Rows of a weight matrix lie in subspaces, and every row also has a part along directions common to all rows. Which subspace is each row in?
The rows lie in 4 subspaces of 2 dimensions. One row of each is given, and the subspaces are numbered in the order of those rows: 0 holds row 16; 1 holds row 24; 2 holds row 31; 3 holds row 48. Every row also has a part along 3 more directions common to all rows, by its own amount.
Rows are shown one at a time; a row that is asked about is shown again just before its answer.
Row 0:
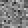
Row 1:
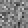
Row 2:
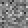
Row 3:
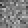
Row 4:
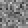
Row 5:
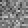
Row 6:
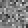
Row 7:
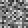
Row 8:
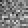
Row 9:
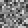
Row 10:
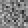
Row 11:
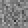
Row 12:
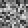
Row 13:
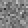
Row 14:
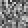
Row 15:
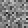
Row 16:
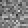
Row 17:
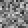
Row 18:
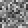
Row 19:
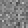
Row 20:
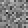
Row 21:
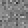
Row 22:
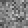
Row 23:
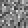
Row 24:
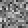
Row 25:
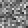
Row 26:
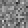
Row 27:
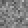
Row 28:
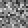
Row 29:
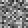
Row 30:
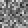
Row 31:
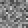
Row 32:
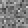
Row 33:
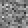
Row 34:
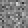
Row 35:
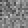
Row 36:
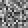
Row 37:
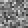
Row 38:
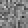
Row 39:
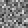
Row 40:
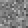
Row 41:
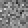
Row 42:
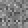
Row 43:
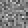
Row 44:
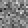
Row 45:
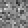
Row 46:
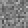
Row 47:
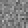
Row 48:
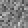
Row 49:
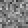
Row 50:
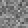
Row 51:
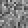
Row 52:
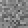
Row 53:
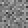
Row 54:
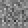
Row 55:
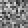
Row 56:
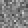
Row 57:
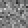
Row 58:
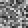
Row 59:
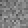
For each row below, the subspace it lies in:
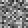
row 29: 2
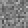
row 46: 3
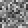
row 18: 1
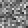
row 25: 2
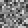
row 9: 1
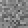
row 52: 0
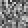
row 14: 3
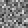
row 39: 1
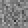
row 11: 1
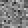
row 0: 2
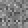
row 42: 1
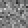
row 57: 0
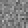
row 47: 3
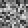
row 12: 0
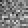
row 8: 0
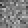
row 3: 0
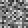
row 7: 2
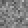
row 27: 2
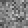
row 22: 2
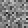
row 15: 2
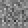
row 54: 1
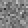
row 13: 0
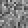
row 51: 3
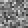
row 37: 2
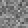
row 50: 0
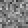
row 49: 1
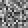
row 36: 1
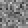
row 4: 1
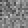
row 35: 0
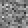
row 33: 2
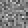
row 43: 3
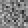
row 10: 1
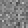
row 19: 3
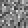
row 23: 3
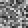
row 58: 2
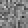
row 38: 3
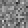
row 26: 3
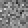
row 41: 0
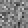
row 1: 3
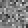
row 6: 3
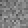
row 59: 0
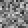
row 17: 1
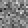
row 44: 0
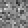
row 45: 0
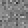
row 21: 3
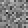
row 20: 2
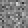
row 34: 3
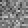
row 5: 0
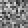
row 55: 0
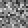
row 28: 0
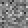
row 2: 2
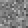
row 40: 2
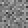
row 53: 2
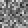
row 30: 1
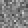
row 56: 1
